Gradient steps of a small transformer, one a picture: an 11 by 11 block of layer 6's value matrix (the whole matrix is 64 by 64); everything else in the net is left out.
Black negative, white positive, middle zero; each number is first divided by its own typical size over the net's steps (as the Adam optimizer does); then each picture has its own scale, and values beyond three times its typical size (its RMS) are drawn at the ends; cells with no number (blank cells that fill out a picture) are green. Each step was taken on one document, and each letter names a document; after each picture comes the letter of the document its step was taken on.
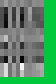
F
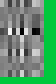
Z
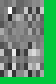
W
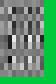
W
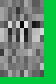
Z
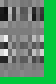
F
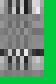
Z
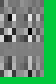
W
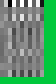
W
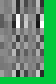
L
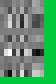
Z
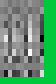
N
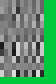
L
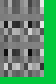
N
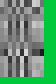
Z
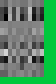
F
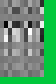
N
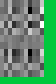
N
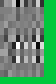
L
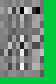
Z
